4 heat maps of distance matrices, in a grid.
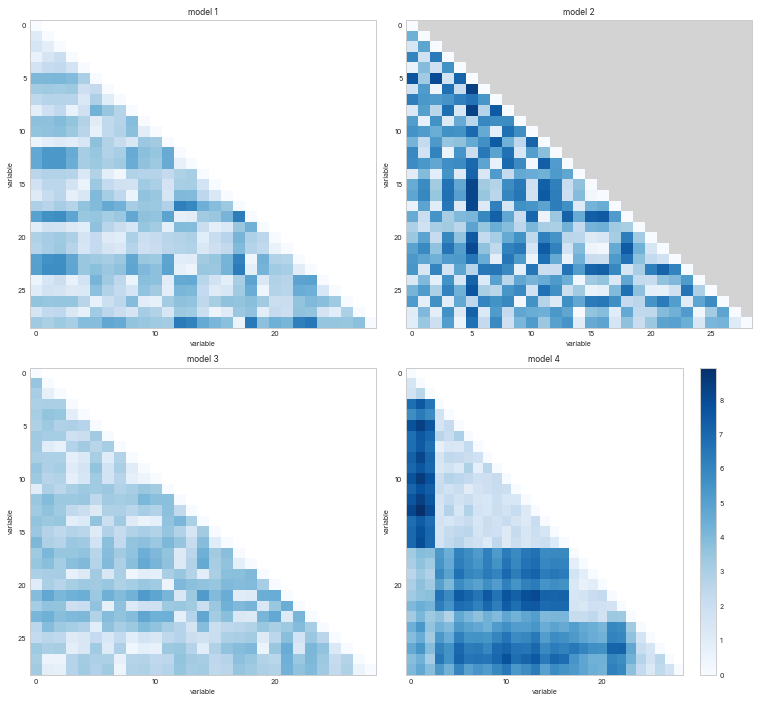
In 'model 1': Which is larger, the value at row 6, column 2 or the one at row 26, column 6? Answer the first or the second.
the first
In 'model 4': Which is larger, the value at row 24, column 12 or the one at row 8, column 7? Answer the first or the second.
the first
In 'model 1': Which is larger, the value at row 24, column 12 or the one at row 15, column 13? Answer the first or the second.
the first
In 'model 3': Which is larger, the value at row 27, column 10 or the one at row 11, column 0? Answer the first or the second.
the first
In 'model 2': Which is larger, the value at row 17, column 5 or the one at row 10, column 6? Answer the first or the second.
the first
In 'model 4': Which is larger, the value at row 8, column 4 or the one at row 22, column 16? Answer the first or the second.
the second
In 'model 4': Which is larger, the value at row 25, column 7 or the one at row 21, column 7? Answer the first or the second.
the second
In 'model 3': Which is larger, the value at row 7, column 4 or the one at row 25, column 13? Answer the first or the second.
the first
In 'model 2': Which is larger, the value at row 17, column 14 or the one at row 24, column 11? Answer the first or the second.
the second
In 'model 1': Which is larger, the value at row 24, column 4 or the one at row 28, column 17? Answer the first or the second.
the first
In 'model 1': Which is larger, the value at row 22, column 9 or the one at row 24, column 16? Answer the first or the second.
the first
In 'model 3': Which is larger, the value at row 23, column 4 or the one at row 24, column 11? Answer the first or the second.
the first
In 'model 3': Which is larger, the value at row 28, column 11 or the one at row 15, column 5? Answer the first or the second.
the first
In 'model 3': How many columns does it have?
29
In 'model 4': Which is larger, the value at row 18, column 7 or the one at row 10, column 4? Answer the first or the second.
the first
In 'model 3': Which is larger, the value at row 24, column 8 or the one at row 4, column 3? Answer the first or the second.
the first
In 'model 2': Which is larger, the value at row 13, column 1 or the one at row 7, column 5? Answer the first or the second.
the second
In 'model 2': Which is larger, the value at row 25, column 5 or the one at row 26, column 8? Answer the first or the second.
the first
